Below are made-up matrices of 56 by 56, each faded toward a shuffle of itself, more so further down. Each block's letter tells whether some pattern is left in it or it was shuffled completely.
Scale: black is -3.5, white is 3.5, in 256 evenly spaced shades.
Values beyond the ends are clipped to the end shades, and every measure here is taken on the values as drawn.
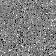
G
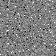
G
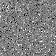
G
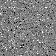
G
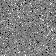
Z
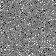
G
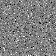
G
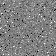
Z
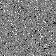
G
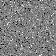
Z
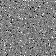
Z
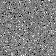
G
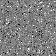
G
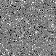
G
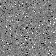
G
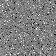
Z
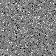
Z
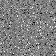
G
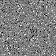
G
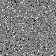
G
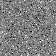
Z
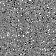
G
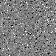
G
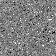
Z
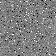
Z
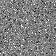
Z
